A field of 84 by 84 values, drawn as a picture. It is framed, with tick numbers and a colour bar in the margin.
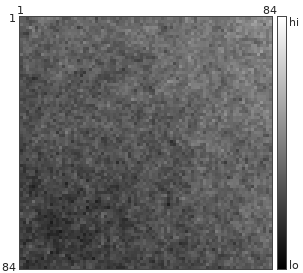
The ninth with the lowest average is the bottom left. The top right is the ninth with the highest average. Values rise toward the top right. There are no regular stripes. Neither half mirrors the other.
